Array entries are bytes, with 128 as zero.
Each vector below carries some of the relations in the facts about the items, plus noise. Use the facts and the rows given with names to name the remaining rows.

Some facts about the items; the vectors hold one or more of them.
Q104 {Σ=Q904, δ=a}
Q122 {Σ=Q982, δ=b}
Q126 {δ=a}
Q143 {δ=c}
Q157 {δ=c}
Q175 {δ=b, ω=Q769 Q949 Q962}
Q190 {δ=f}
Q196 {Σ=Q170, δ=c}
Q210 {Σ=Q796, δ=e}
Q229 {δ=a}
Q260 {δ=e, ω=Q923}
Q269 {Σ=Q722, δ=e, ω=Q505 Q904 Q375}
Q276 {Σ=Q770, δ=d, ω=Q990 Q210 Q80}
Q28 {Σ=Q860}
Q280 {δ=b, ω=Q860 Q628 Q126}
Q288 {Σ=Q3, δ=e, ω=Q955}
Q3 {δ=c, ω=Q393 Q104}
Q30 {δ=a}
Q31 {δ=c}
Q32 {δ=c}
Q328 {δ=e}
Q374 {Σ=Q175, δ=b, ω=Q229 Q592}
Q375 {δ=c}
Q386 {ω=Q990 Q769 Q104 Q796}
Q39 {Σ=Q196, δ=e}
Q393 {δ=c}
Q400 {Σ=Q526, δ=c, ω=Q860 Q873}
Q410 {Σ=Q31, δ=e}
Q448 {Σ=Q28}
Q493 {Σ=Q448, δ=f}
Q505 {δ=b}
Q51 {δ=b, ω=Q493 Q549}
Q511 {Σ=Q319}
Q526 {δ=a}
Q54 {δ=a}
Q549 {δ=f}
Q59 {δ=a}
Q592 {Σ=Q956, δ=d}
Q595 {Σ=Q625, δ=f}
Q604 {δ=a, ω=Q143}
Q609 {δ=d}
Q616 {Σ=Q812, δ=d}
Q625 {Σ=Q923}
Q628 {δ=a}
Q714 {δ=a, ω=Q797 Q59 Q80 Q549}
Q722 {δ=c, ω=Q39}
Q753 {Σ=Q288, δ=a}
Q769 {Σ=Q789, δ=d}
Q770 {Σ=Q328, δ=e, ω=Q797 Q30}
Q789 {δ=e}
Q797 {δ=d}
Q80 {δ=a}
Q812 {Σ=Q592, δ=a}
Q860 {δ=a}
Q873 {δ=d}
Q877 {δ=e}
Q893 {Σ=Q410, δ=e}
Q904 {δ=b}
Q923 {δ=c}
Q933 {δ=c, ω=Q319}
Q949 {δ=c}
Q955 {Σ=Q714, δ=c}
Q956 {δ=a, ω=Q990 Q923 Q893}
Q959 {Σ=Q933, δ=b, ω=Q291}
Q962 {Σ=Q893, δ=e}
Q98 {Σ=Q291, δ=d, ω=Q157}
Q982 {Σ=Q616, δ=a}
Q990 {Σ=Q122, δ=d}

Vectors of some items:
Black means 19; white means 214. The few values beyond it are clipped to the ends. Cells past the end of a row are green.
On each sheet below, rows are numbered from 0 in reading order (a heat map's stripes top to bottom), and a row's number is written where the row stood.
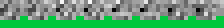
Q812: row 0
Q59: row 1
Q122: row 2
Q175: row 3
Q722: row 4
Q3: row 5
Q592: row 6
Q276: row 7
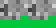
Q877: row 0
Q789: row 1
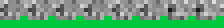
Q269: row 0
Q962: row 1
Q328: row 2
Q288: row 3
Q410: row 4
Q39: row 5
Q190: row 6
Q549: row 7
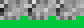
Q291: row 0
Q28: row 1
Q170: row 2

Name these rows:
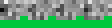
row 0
Q990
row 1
Q893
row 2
Q210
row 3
Q595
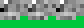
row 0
Q400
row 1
Q196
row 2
Q375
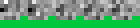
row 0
Q923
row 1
Q797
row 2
Q260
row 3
Q956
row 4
Q860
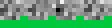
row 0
Q753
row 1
Q770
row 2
Q769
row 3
Q982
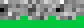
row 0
Q616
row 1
Q104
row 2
Q31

